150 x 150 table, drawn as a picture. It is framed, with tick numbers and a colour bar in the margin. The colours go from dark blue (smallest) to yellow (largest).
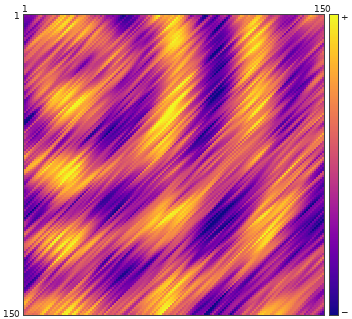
Rings spread out from the top left. Overall the values sit about 50% of the way up the scale. No overall slope runs across the table. Upright stripes repeat 3 times across the table. The halves do not mirror each other.
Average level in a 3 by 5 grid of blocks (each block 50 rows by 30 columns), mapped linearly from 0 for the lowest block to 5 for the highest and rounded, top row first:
5 2 5 2 1
3 0 4 2 3
4 1 4 1 2
